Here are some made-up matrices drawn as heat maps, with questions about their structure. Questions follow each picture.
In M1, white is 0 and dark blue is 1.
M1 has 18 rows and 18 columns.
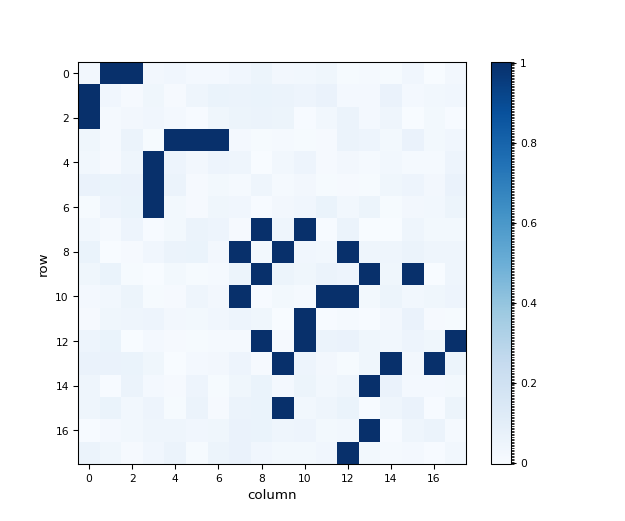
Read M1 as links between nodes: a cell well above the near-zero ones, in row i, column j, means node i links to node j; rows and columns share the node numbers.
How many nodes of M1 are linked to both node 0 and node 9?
0
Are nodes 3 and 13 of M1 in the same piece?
no
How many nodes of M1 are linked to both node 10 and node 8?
2
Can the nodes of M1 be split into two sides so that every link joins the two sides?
yes
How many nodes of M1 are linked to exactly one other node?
10
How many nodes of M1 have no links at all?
0
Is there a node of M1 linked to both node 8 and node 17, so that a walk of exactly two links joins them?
yes
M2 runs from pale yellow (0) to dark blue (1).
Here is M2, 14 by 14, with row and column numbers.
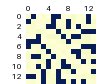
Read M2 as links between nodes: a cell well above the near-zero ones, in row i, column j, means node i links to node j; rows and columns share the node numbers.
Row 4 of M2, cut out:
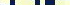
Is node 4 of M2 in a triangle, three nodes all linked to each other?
yes
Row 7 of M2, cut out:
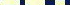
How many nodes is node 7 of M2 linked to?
4
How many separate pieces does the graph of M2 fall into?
1
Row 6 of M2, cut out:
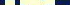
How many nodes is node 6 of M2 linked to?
5
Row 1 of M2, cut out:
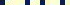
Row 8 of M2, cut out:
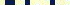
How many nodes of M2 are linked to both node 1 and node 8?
1
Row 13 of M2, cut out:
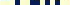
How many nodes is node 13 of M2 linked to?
5
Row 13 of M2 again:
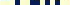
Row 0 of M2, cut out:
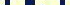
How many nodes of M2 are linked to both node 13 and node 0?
1
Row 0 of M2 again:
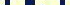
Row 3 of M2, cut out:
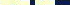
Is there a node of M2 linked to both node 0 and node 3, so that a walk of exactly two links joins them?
yes
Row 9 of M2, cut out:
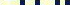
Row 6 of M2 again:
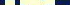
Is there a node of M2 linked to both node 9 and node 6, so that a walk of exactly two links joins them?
yes
